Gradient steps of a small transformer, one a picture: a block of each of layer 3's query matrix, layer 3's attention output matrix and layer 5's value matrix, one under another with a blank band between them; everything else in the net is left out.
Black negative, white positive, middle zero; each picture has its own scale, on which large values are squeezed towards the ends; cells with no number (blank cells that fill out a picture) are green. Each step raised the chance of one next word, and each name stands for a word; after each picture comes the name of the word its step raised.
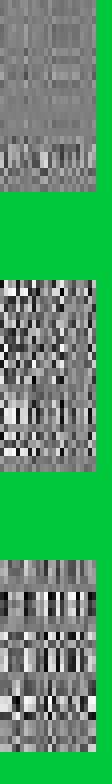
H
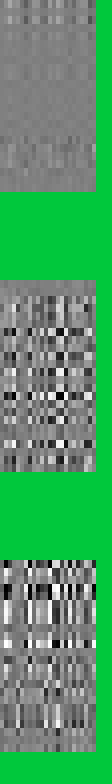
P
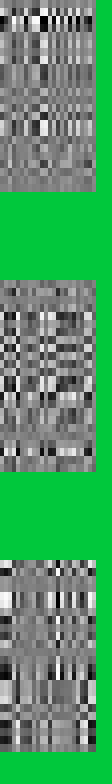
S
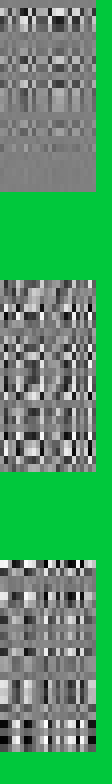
S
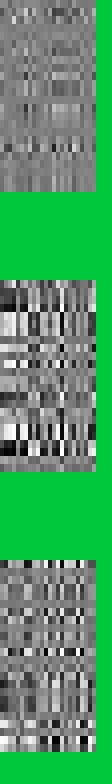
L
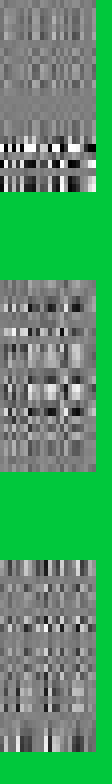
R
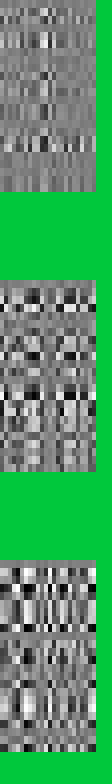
P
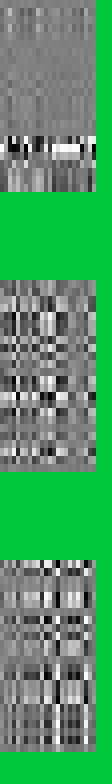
S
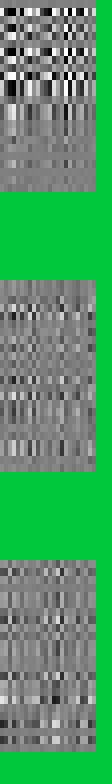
S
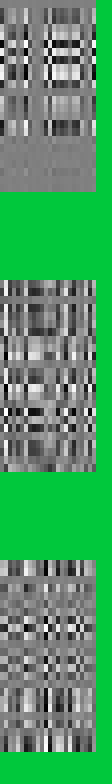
R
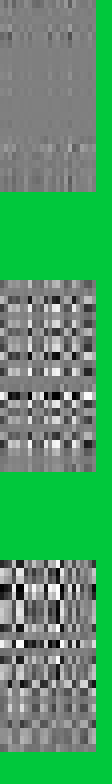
P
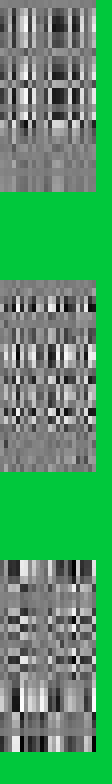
R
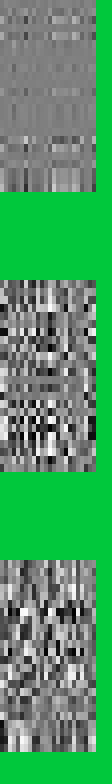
L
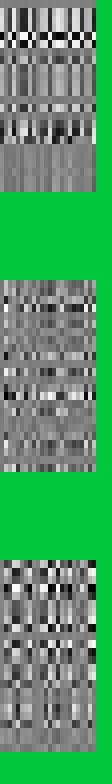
P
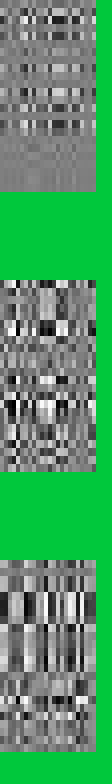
H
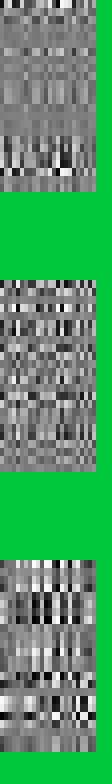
H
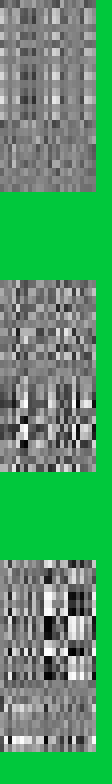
L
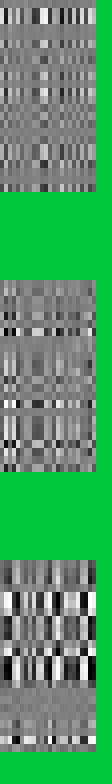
L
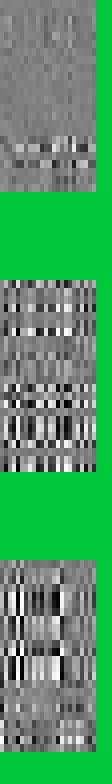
L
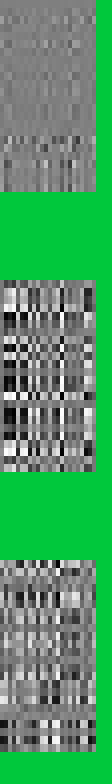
S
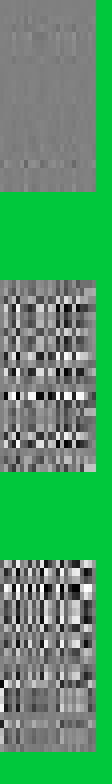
P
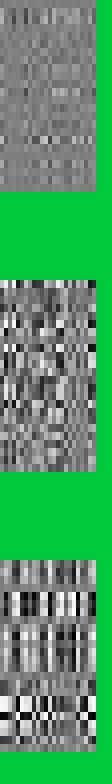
H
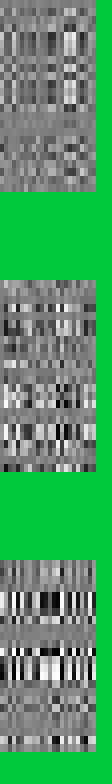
L
